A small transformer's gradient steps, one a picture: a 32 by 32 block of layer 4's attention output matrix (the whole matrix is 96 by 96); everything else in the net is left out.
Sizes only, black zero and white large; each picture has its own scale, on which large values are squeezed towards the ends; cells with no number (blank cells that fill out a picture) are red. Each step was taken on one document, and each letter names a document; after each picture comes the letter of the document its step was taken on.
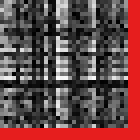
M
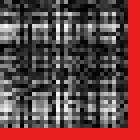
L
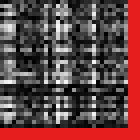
M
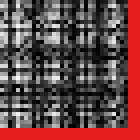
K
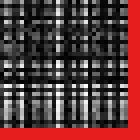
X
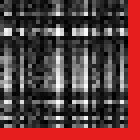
X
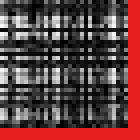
K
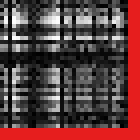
K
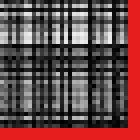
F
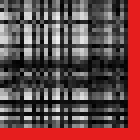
F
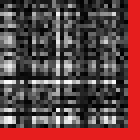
L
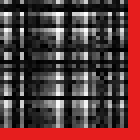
X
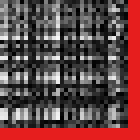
K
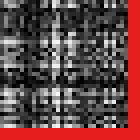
L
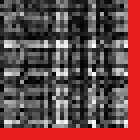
M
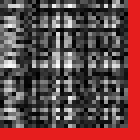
L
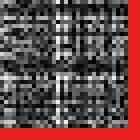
M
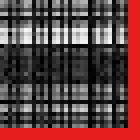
F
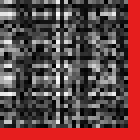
L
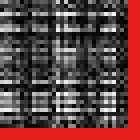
L
